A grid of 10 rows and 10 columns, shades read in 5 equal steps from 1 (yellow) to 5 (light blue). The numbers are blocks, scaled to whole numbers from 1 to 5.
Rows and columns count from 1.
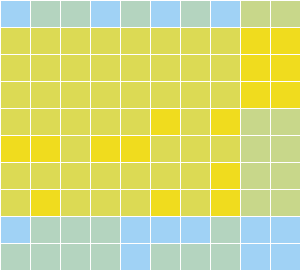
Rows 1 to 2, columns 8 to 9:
5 3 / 2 1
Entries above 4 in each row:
4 0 0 0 0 0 0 0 6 3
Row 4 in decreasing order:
2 2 2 2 2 2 2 2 1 1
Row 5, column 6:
1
